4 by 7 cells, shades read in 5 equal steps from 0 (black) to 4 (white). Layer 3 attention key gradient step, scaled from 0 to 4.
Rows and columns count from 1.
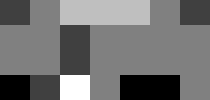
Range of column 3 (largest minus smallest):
3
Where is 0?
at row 4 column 1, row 4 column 5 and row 4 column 6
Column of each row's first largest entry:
3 1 1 3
